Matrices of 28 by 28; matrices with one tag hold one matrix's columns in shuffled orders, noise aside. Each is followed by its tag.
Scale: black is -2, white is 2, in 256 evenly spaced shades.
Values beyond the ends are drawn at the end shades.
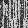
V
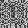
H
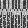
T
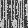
V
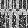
T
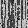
V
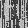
V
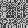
H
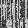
V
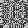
H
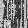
V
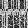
T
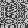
H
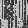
V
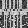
T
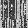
V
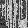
V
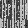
V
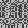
H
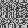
H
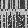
T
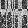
T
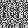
H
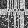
T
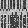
T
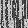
V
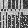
T
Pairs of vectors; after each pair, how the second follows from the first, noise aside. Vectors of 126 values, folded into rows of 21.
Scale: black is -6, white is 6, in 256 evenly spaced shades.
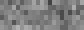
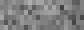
wrapped around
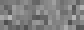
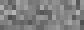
wrapped around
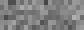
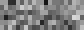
scaled up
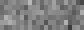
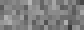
copied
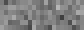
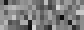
scaled up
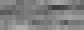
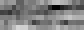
scaled up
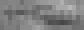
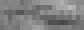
copied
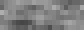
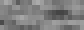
wrapped around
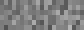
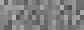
wrapped around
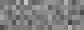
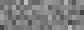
copied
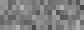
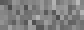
wrapped around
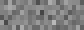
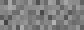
copied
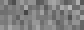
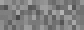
wrapped around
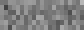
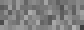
wrapped around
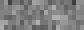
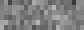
copied
